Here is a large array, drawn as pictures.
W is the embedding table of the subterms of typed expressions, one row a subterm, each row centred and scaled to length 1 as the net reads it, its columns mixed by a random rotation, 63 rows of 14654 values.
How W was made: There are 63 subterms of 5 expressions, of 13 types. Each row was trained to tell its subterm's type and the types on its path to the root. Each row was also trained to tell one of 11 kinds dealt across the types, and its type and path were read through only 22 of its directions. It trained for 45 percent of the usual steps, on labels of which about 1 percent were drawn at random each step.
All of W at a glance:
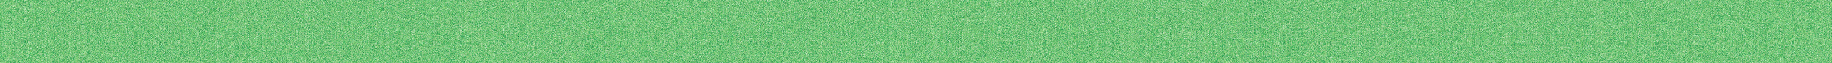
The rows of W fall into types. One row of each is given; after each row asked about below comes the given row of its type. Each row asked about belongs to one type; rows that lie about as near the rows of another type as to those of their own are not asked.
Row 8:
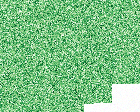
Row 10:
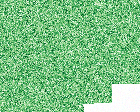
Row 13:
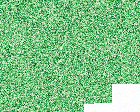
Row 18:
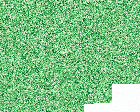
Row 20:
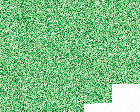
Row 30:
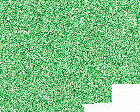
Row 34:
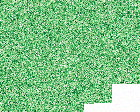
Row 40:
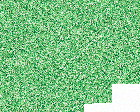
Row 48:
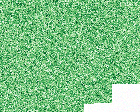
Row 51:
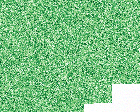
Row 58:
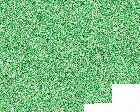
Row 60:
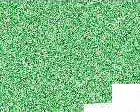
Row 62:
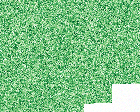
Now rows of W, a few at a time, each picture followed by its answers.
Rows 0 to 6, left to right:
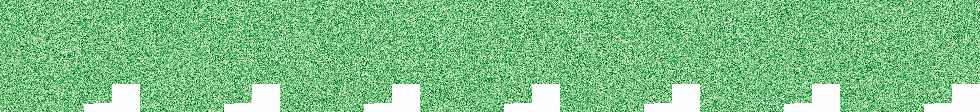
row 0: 18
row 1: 20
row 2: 30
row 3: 10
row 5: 40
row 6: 10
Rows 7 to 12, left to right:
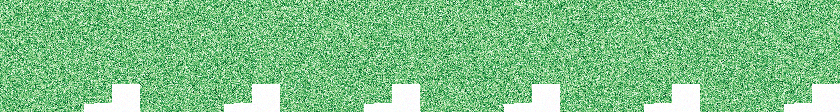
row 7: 13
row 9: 8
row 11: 18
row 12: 8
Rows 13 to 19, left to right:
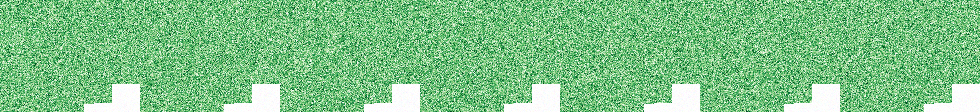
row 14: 34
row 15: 51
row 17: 62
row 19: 13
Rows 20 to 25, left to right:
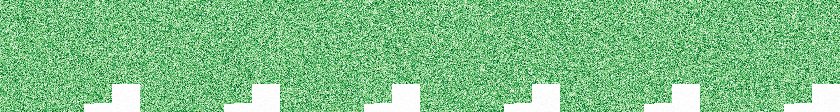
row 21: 8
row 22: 18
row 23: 10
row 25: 58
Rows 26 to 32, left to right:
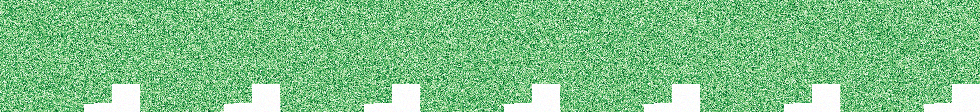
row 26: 30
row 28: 58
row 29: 10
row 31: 48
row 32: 30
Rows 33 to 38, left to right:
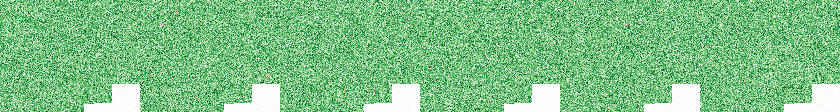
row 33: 10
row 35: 62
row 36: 34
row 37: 13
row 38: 34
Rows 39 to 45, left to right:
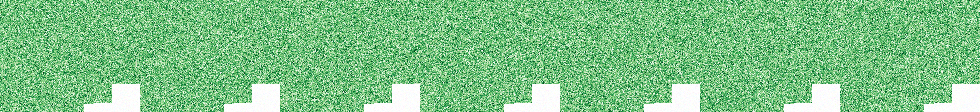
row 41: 51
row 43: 62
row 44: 62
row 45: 30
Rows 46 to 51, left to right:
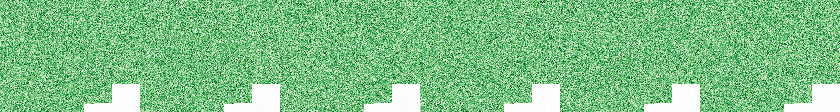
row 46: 13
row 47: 8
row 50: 58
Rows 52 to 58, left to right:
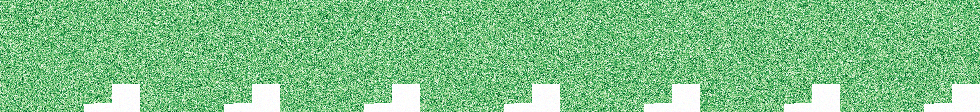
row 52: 30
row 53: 51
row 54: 13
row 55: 40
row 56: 48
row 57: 34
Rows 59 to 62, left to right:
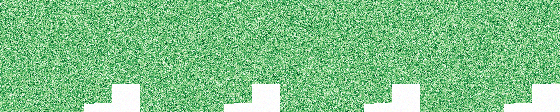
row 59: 34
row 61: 20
